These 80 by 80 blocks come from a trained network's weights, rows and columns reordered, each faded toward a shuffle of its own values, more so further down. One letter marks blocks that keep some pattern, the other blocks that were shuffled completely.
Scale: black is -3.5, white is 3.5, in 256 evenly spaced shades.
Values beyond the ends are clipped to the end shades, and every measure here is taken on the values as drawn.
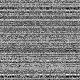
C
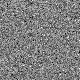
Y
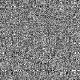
C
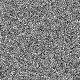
Y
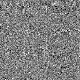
C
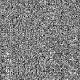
C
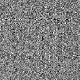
C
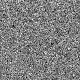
Y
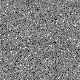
Y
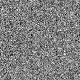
C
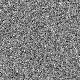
Y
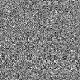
C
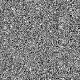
C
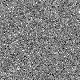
Y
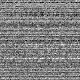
C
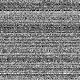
C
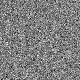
Y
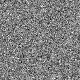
Y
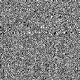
C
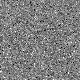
Y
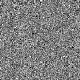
C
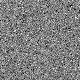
Y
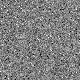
Y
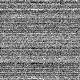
C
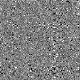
C
